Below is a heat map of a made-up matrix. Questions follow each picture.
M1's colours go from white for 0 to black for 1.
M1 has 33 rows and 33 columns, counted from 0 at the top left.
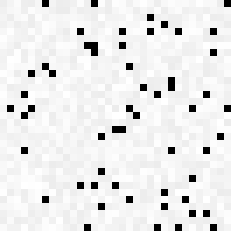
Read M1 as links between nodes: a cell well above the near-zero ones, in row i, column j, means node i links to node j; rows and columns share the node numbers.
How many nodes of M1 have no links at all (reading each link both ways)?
2
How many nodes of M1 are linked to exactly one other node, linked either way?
4
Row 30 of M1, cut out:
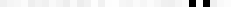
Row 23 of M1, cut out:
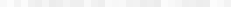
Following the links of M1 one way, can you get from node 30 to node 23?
yes
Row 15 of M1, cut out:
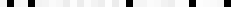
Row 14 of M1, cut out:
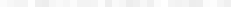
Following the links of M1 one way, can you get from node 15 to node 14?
yes
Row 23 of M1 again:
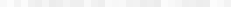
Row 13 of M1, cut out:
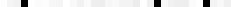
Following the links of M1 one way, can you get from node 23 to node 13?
no
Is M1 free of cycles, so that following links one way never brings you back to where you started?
yes
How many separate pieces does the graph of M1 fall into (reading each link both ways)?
3
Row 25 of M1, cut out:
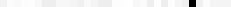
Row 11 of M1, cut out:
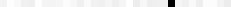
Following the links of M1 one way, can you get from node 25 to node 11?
no
